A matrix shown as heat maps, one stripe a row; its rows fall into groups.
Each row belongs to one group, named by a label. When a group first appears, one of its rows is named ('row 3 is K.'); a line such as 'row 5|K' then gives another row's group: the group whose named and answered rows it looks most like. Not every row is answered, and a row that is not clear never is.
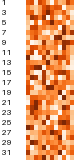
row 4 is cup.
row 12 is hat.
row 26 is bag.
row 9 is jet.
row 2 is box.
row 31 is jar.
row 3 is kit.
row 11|kit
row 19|jar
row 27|box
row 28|jar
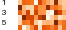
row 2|hat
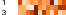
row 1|jar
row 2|jet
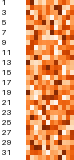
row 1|bag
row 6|bag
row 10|bag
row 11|bag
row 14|box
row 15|box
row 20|box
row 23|jet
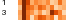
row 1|cup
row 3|bag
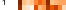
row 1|hat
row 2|hat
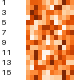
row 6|box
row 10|jar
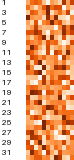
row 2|box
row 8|cup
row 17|box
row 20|jar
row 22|kit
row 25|jet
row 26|cup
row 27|bag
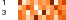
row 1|jar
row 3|bag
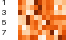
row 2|box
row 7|jar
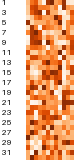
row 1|kit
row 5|jar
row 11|jar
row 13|box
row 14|jar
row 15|box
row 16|box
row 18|cup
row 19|bag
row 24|box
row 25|cup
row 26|cup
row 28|hat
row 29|jet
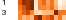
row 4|box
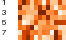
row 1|cup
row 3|kit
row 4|hat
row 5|jet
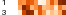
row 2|cup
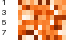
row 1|hat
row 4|jet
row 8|hat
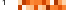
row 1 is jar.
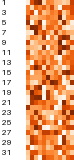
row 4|jar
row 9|jar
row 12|bag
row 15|jet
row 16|box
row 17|box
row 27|box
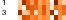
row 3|jar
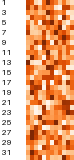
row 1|kit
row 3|kit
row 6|jar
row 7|hat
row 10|jet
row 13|hat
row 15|bag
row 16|box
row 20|kit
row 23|jet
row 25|box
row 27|cup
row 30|jet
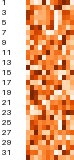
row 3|bag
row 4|bag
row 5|bag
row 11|box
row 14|hat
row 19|cup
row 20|cup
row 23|jet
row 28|cup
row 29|cup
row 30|jar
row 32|hat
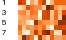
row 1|bag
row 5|jet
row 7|box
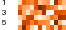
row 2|kit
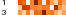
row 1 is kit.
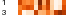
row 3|jet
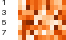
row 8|jet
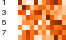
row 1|hat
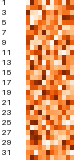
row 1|cup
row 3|hat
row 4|jet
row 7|cup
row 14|cup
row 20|box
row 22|bag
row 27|cup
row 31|kit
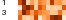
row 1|bag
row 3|cup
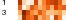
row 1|hat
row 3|cup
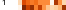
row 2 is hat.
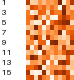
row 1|jar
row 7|jar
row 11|jet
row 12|cup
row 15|hat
